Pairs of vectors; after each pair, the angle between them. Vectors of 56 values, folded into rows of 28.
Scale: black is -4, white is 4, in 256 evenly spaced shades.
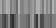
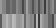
partly opposed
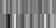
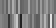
partly aligned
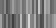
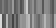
partly aligned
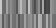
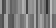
partly aligned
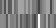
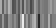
partly opposed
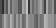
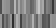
orthogonal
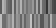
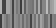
nearly opposite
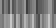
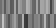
partly opposed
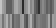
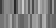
partly opposed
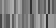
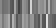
nearly opposite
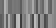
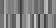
nearly parallel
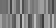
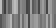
orthogonal
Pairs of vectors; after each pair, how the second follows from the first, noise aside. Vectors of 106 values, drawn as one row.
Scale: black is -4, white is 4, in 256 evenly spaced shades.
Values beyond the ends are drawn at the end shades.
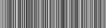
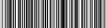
scaled up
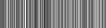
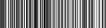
scaled up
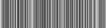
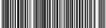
scaled up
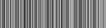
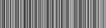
copied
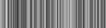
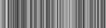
copied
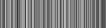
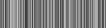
sign-scrambled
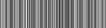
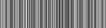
copied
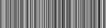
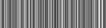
sign-scrambled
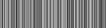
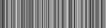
sign-scrambled
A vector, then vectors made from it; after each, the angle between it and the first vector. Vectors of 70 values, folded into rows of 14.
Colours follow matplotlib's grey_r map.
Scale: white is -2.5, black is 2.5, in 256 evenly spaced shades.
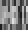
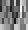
partly opposed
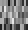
partly aligned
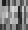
nearly parallel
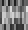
partly aligned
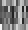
nearly opposite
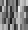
partly opposed
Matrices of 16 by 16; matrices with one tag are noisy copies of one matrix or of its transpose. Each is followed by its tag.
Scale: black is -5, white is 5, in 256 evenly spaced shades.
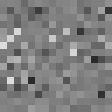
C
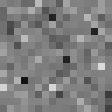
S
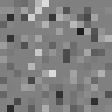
C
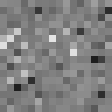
C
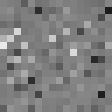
C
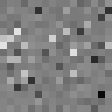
C
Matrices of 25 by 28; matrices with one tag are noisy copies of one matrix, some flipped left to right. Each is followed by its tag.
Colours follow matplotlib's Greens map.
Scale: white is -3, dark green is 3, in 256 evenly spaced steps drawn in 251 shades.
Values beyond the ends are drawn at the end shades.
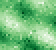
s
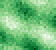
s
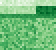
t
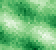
s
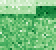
t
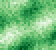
s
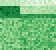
t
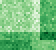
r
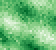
s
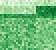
t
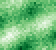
s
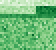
t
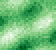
s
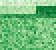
t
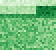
t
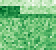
t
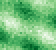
s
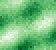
s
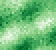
s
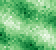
s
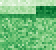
t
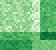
r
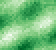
s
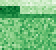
t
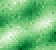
s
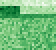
t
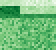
t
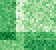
r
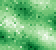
s
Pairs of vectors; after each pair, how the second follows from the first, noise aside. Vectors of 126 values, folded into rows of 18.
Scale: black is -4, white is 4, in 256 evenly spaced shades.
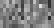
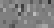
partly zeroed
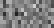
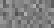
shrunk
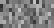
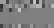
partly zeroed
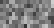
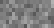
shrunk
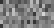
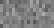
shrunk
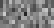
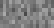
shrunk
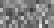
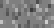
partly zeroed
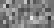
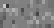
partly zeroed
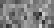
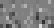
partly zeroed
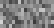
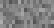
shrunk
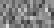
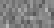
shrunk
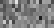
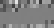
partly zeroed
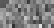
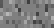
partly zeroed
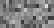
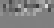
partly zeroed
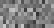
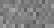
shrunk
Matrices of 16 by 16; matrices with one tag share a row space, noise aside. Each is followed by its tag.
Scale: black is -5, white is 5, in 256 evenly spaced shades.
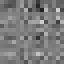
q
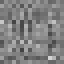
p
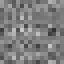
p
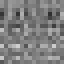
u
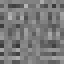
u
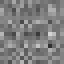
p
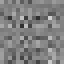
p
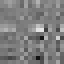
q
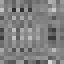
p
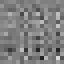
q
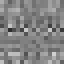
u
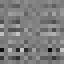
u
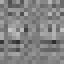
u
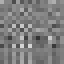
p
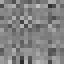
p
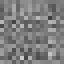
p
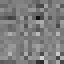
q
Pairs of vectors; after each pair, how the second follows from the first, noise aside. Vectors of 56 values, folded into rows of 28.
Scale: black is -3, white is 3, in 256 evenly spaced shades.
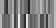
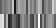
shuffled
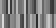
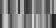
shuffled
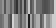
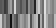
shuffled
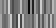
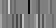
partly zeroed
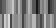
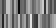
shuffled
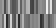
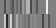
partly zeroed
